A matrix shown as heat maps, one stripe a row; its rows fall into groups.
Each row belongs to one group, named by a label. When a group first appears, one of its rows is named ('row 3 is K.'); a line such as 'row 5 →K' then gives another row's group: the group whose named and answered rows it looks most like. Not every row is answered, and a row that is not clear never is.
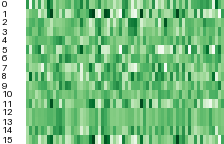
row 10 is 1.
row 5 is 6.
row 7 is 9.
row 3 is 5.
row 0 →6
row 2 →5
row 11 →9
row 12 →1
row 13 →1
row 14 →1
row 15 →9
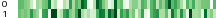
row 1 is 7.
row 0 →9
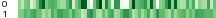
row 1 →5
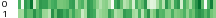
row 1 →5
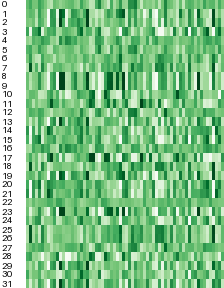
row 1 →7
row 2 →7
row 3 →6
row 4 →5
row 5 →5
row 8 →7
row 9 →7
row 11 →9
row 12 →5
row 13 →7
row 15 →6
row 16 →5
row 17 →9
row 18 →1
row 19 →7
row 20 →6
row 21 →6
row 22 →1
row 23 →7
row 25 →1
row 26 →1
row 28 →9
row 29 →7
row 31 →7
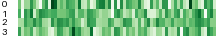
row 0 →7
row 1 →6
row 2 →5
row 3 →6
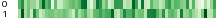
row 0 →9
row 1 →1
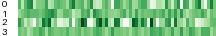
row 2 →9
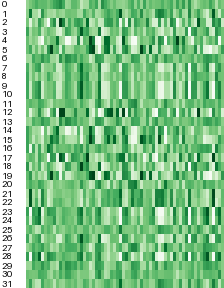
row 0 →1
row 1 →1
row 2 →7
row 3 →6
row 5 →9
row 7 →6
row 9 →6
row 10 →6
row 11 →5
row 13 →5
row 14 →9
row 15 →9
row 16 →6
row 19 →9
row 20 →5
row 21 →1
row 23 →6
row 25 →1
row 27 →5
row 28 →6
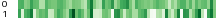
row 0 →5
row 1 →6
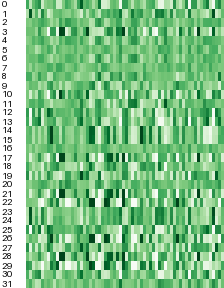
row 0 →6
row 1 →1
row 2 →5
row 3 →7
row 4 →5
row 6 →5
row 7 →1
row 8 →5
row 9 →9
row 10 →7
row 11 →5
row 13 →6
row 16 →1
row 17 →7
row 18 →9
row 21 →7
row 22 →9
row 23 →1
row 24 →1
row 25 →6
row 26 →9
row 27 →6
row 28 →7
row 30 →6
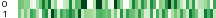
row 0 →9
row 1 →7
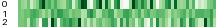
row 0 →9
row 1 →5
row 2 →7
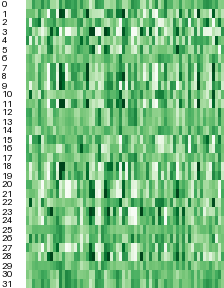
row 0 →5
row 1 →7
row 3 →9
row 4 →6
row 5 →9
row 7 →7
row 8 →7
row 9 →7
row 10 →1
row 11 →7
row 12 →5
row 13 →5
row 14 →1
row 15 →6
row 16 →6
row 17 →5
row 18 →7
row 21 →9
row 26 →1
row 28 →9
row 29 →1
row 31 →5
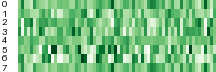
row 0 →1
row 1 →9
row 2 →6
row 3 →6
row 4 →5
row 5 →7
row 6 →9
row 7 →1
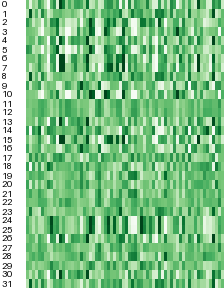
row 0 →7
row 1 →1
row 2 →9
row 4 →7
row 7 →7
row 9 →6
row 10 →9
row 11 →5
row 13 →7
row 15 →7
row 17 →1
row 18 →6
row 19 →5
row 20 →6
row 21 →5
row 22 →5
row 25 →9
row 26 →7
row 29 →9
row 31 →1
